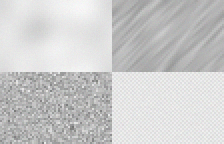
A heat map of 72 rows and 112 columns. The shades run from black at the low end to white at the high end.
The table splits into 2 rows of 2 panels. Panel 1,1: very high, smooth, faint in contrast. Panel 1,2: high, slanting up to the right, faint in contrast. Panel 2,1: high, fine-grained. Panel 2,2: very high, checkered, faint in contrast.
